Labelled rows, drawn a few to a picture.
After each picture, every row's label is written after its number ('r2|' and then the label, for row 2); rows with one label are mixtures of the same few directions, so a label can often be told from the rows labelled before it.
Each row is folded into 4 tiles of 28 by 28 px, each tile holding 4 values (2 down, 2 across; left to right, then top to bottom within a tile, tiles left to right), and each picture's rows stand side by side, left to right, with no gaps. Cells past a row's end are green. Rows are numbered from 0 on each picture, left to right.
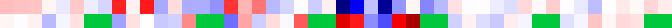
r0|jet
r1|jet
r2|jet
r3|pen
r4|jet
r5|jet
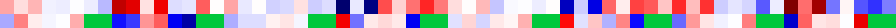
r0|jet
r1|pen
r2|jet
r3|jet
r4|jet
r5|jet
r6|jet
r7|jet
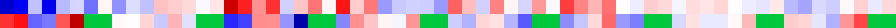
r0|pen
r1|jet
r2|pen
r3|jet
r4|pen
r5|pen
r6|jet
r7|pen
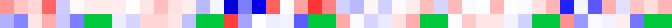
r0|pen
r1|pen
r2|jet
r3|pen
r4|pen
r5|jet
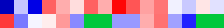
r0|jet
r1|pen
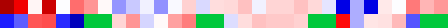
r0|pen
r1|pen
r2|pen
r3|jet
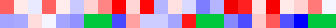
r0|pen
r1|jet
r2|pen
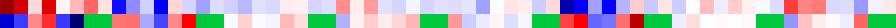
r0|pen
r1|pen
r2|pen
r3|jet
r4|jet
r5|pen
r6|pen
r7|jet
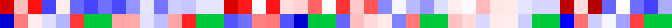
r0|jet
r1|pen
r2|pen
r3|jet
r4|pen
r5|jet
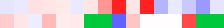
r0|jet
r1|jet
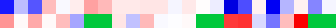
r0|jet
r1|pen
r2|pen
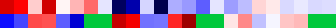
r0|pen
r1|pen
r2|pen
